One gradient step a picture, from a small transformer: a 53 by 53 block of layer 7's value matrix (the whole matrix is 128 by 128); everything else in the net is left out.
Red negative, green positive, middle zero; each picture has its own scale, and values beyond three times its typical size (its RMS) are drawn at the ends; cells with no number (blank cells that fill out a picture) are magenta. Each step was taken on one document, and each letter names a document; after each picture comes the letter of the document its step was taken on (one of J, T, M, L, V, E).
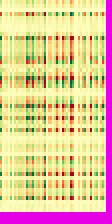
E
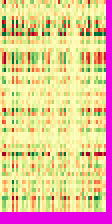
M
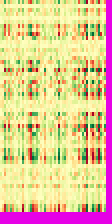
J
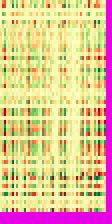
M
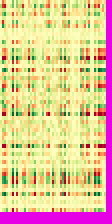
M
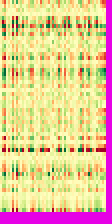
M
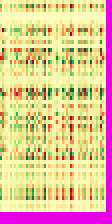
E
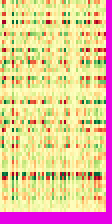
M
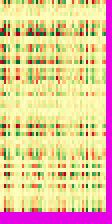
J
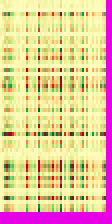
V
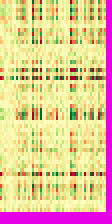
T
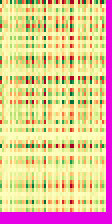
E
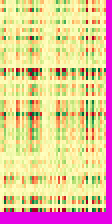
J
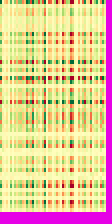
E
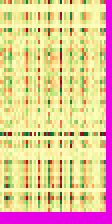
V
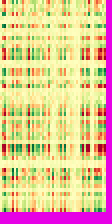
M
